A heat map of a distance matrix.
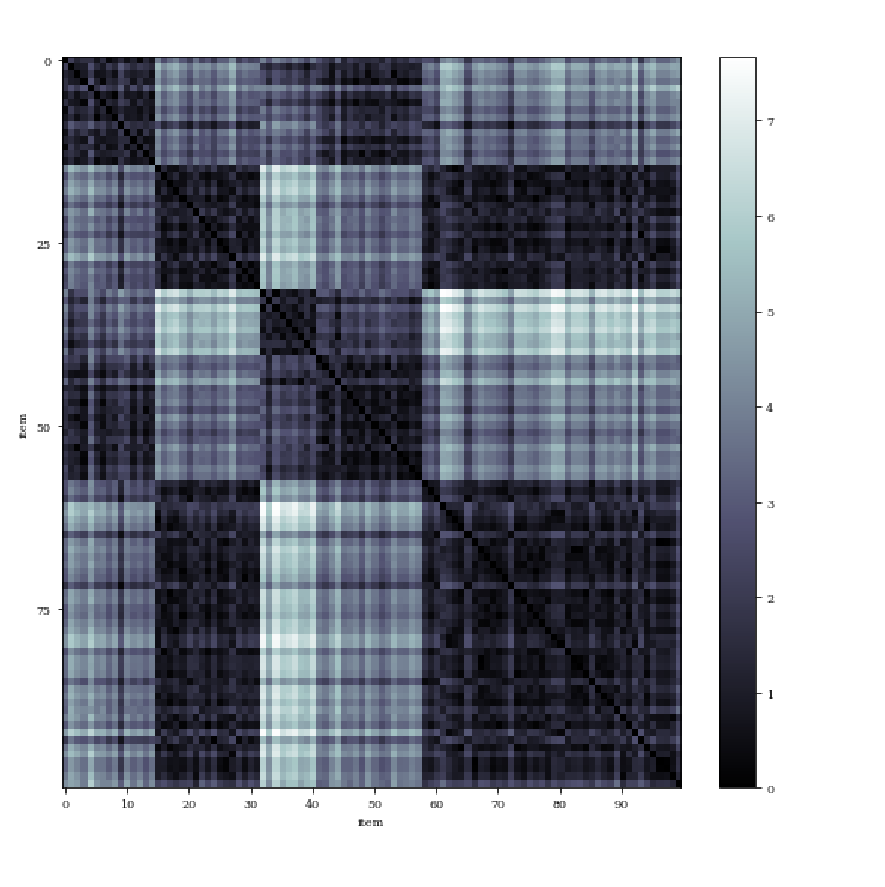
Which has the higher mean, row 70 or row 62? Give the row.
62
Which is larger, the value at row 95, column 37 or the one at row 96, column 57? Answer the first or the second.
the first
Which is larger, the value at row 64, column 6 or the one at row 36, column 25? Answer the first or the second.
the second
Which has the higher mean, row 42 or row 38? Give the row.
38
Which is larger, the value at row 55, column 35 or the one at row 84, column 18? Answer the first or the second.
the first
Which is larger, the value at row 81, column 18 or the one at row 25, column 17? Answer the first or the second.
the first
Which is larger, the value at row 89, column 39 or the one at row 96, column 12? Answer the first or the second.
the first
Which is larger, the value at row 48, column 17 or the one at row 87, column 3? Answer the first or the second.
the second
